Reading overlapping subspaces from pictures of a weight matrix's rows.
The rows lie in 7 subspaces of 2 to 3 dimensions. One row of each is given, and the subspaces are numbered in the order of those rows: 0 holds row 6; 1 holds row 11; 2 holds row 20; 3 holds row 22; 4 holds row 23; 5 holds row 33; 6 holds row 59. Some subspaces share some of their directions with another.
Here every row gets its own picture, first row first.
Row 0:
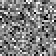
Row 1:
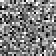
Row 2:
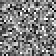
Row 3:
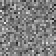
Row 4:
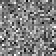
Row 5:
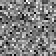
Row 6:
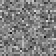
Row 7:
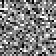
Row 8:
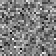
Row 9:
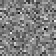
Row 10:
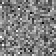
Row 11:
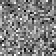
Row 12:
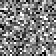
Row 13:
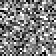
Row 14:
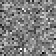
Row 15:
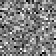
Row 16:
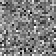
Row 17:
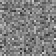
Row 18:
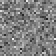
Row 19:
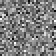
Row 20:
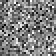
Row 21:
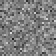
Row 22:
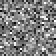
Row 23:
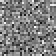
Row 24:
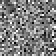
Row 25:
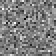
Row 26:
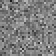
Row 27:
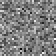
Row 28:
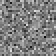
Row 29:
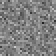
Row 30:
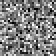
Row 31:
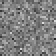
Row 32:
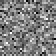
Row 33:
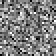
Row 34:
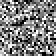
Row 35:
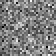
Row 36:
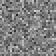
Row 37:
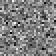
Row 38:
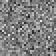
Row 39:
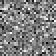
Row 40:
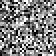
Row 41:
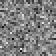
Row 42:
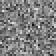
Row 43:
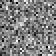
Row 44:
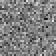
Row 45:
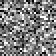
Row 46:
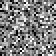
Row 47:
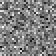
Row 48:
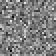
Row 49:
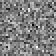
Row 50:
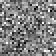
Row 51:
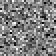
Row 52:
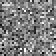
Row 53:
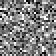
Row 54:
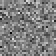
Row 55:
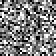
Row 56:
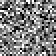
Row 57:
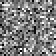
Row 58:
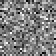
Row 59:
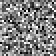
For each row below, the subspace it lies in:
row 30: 6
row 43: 2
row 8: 6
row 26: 2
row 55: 5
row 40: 2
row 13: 0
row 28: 0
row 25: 3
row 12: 0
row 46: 2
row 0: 5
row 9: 1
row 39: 6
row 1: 4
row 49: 6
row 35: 2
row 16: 4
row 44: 4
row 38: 2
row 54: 1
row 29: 5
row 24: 1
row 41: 6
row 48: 0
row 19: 1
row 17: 4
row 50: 4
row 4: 1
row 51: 3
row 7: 6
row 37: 3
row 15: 3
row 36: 0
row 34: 2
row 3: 6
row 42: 6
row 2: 6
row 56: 3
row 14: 5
